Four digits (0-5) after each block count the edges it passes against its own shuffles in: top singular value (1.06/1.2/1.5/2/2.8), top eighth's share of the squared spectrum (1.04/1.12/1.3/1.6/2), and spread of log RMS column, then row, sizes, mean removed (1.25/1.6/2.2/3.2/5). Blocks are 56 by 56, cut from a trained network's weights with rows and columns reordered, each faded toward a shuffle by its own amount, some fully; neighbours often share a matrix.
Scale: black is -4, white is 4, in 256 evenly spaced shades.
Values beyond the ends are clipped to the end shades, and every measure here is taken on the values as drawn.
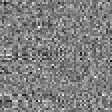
4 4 1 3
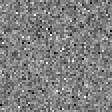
0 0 0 0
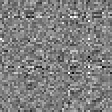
4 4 2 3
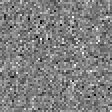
1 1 0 0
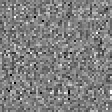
3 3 1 2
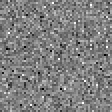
0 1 0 0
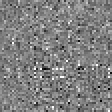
3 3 2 2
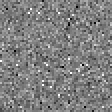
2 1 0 0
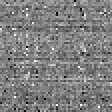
3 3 2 0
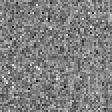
0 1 0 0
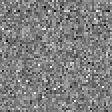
2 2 0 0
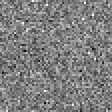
0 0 0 0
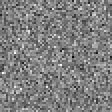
2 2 0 0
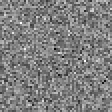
0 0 0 0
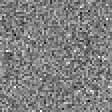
0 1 0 0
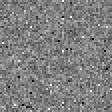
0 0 0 0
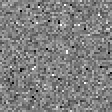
0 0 0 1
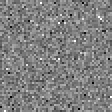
0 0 0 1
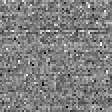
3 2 0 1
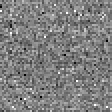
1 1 0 0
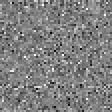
2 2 0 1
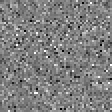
1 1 0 1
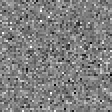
2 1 0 0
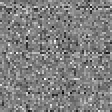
3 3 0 2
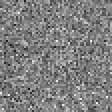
1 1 0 0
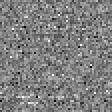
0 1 0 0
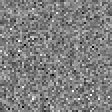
1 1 0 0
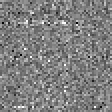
2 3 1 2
